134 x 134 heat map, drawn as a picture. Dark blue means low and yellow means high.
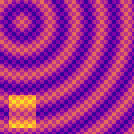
Rings spread out from the top left. The ninth with the highest average is the bottom left. An odd patch, higher than its surroundings, sits in the bottom left. Neither half mirrors the other.
